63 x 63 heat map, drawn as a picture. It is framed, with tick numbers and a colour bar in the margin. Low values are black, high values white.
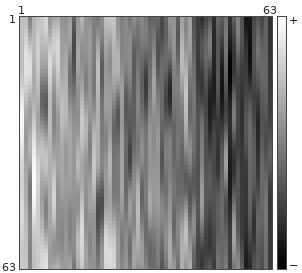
Grain: streaks running down. Slope: up to the left. Average level on the scale: 50%.
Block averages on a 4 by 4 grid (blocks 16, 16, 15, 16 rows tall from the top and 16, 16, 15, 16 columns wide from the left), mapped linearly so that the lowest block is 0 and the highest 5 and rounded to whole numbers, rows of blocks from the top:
5 3 2 0 | 5 3 2 0 | 5 3 2 1 | 5 4 3 1
